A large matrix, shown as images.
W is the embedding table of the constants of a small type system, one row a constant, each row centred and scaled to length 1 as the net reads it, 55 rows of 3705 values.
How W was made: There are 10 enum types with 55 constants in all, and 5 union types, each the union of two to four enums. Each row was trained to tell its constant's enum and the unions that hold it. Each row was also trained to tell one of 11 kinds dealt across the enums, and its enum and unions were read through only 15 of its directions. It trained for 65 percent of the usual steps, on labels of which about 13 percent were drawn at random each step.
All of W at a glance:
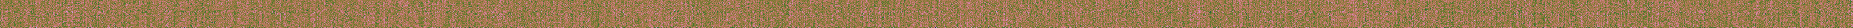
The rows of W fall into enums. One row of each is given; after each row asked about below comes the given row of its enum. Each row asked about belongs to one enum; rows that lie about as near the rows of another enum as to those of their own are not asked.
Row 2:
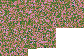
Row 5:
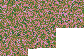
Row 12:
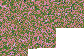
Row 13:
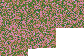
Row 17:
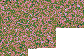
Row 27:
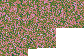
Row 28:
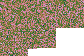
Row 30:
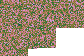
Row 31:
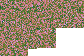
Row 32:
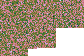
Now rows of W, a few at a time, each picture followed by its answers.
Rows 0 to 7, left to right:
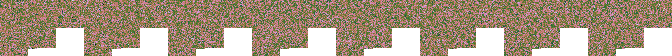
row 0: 28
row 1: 30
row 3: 13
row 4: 12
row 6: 2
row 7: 2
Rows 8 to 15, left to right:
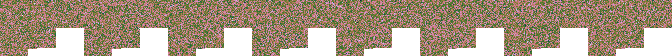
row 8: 28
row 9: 31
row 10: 27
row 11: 13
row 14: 30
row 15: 28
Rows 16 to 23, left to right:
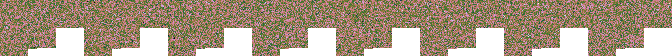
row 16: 13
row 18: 31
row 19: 2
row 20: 17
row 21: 30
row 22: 32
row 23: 13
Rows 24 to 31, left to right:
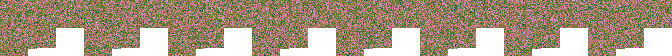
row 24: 17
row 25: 17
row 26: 28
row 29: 12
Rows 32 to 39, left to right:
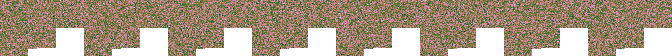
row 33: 12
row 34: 27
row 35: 32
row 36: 12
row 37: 5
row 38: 32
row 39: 5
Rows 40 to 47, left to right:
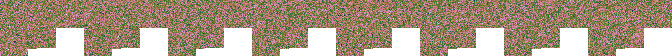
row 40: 5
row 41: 31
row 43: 12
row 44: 2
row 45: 27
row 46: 12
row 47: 27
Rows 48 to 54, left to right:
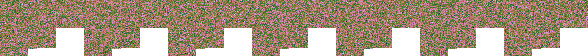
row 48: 28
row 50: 28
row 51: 5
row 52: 2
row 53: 27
